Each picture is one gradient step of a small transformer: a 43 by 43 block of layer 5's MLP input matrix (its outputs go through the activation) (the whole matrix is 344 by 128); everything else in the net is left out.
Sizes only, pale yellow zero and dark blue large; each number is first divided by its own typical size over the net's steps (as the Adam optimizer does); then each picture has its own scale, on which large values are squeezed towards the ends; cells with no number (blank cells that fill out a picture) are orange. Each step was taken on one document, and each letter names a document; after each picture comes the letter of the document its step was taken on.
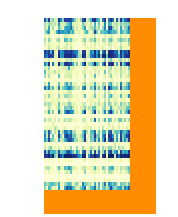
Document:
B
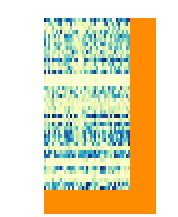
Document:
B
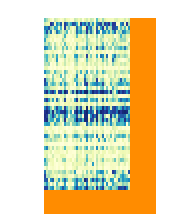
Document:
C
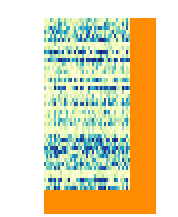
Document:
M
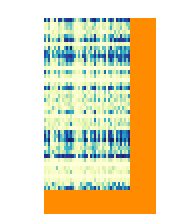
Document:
B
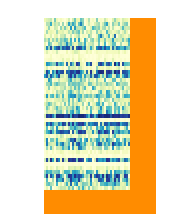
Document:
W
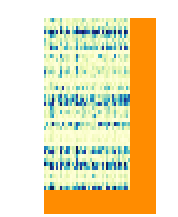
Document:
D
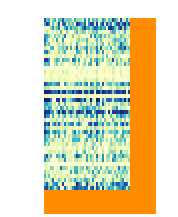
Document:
C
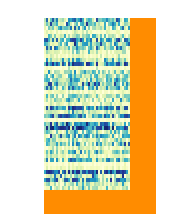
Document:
W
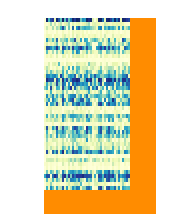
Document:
W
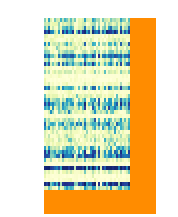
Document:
B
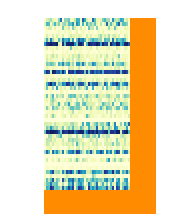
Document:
W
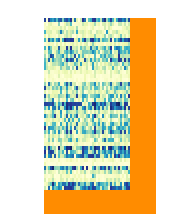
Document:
B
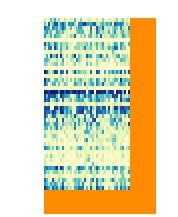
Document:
C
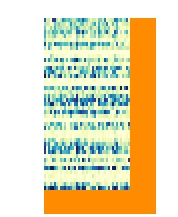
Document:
D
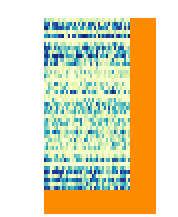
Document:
C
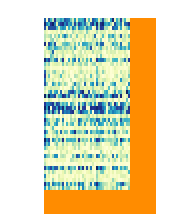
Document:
C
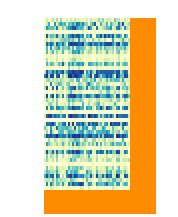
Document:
W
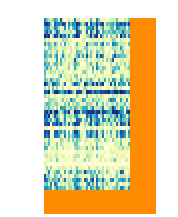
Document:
C
